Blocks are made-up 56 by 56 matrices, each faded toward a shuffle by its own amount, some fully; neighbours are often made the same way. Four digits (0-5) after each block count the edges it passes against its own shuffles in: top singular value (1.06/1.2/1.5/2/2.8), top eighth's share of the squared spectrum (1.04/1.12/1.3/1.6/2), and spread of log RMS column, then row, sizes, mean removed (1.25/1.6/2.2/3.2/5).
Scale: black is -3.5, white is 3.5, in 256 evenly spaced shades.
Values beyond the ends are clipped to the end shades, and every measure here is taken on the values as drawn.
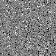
1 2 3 0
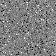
1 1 1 0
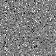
1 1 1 0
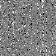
1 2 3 0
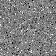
0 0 0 0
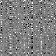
4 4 3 2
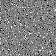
2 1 1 0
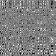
4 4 3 3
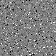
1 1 0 0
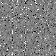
3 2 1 0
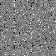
3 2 1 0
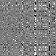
4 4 3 2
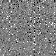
3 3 2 1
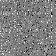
3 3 1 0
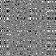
4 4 3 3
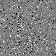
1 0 0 0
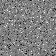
1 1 0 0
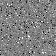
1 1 0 0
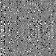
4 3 2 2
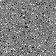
1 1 0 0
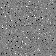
1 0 0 0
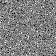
0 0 0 0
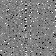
3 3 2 0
